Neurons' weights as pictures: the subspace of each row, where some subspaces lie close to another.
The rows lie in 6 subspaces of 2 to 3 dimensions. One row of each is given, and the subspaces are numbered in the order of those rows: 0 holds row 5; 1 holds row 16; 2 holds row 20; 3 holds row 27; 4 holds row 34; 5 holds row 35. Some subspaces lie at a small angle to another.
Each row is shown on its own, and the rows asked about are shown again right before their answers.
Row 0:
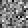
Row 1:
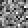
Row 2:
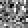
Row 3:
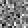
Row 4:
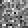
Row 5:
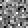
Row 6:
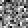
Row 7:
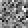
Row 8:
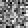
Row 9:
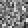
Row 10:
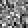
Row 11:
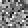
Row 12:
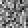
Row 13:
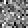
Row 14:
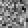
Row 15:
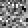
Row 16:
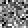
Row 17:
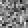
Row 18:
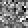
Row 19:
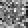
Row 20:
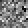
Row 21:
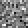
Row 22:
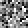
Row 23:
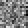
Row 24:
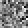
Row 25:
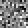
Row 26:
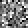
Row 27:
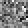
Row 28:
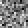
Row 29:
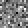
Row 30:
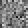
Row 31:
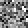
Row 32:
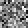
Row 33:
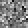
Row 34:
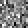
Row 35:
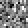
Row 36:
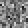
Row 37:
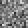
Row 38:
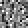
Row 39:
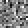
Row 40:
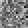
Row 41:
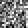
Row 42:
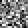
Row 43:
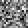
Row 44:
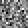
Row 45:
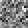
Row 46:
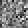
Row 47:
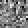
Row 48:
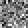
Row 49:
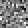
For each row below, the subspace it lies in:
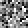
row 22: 1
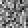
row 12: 5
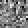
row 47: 5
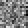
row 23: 5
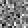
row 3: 4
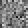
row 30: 2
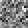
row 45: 2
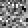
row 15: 2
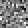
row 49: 0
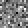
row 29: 0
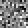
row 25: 0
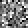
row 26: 1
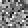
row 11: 1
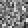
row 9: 1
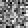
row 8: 5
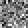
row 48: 1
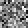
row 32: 1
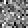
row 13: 4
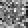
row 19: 5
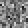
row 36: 4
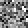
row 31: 1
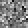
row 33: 1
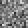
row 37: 3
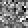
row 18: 3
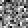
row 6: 0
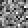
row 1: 0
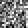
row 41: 5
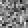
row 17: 3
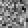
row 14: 3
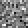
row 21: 0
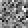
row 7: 2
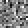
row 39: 5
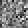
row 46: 2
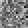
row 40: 0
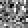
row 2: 5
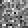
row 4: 0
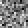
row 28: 3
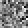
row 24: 3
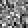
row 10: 4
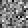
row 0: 2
